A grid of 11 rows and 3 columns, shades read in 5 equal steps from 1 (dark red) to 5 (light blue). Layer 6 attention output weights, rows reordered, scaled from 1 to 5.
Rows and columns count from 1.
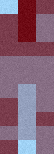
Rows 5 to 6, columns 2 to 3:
3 3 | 3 3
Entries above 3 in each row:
1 0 0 0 0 0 1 1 1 1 1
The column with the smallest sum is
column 1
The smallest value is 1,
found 3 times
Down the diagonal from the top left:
5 1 3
